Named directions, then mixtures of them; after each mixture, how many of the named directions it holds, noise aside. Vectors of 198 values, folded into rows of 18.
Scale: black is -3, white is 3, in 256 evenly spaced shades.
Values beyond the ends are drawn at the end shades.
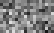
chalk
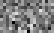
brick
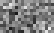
two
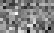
two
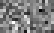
two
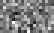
one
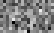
one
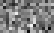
two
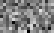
one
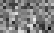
two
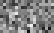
two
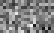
two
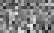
two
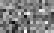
two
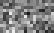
one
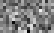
one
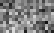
one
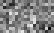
two
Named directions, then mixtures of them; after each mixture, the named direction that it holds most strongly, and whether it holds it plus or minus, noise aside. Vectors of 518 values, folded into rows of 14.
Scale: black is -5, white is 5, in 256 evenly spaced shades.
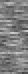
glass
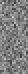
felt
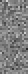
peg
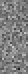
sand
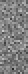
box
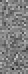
peg, plus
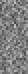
felt, minus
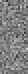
peg, minus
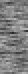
glass, minus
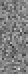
sand, minus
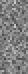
felt, minus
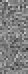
peg, plus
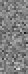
sand, minus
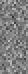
felt, minus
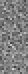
sand, plus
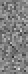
sand, minus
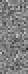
peg, plus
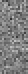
peg, minus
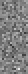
sand, minus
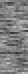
glass, minus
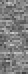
glass, plus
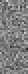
peg, plus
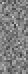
felt, plus
